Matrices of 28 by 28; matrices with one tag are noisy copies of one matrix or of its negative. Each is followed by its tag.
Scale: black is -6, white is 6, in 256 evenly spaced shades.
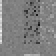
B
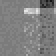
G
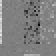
B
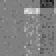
G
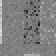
B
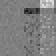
G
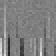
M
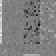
B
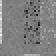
B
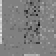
B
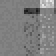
G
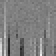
M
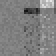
G
